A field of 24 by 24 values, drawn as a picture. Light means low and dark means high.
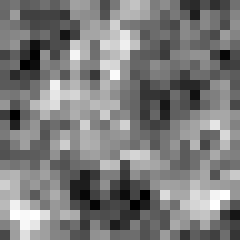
Ninth with the highest average: bottom middle. Odd rows or columns: none. Slope: none. Grain: blotchy. Histogram: bell-shaped. Stripes: none. Average level on the scale: 50%.
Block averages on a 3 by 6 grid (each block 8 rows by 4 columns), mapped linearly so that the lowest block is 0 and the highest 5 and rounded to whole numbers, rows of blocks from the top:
5 4 1 2 4 4
4 1 1 3 4 2
0 3 5 5 2 2
